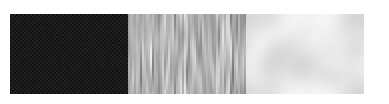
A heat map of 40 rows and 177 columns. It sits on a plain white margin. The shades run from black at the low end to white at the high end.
The table splits into one row of 3 panels. Panel 1,1: very low, checkered, faint in contrast. Panel 1,2: high, streaked downward. Panel 1,3: very high, smooth, faint in contrast.
